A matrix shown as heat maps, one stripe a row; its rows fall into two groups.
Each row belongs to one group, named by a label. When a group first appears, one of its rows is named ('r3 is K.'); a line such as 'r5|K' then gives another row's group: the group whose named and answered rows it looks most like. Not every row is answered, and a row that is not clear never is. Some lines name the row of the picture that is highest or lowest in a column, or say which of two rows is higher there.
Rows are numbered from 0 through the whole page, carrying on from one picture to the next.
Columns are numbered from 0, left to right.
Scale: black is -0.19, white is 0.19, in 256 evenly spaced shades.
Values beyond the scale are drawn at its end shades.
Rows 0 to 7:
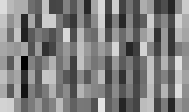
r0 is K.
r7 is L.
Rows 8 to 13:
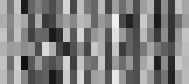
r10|K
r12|K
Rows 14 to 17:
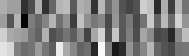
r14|L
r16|K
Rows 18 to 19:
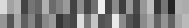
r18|K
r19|K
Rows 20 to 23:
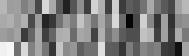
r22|L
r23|L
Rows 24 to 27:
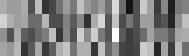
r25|K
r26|K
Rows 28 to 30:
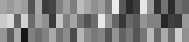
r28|L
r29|L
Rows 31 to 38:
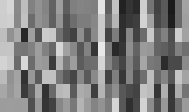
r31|L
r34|L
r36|K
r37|L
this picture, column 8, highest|34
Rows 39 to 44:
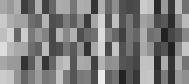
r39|L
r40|K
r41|L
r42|K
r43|L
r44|L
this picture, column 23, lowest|41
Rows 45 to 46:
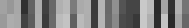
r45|L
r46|L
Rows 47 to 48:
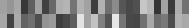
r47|L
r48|K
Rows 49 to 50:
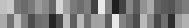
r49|L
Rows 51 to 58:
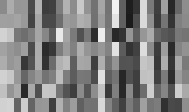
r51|L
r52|L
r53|L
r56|L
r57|K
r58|L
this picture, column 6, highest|57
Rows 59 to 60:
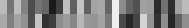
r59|K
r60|L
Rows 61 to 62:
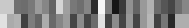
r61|L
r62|K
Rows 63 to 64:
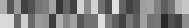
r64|L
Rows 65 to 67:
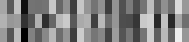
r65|K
